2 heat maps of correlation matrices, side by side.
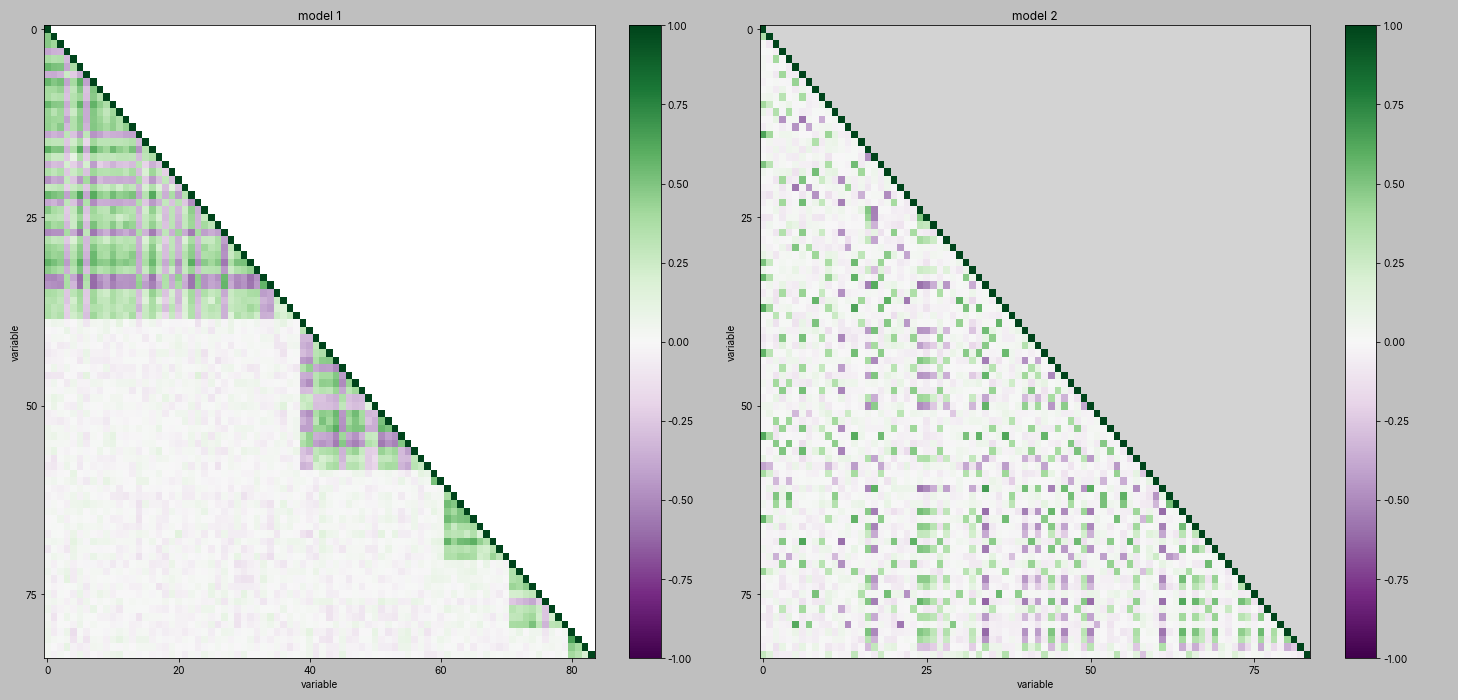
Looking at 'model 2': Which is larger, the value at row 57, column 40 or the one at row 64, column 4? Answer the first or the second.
the second
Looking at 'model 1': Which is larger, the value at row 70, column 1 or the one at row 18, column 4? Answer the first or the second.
the first
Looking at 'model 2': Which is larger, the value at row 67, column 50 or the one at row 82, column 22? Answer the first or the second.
the second
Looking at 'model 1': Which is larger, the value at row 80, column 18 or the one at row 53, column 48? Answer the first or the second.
the second
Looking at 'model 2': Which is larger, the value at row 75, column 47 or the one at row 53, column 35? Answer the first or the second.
the second
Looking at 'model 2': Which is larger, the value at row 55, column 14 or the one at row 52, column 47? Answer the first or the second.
the second
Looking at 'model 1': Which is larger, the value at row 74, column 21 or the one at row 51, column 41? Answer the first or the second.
the second
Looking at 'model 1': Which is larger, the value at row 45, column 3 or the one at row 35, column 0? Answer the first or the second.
the second
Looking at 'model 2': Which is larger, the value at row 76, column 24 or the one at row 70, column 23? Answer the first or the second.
the first
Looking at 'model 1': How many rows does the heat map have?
84
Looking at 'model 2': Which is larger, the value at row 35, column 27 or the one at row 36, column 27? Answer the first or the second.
the first
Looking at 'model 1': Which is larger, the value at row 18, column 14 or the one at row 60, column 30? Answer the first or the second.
the first
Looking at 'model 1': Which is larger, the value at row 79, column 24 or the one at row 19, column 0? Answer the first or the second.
the second
